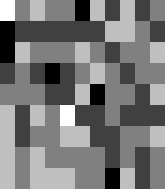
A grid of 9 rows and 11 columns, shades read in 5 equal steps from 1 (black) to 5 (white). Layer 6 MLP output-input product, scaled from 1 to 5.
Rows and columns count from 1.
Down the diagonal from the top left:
5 2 3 1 2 2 2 2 4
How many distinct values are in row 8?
3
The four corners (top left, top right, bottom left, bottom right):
5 3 4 3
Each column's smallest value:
1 2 2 1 2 1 1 1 2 2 2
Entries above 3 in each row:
4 2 3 1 2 3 4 2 5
